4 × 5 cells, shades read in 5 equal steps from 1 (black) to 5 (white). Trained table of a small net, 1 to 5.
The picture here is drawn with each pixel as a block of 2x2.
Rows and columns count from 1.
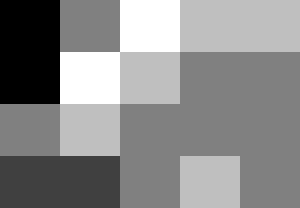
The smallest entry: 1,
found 2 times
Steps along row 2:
up down down same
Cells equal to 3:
9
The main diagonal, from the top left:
1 5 3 4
